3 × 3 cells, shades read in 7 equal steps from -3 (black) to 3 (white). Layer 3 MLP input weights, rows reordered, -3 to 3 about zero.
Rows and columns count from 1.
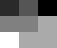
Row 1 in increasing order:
-3 -2 -1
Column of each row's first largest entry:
2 3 1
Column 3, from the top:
-3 1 1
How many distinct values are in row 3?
2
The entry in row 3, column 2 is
1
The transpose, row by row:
-2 0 3 | -1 0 1 | -3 1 1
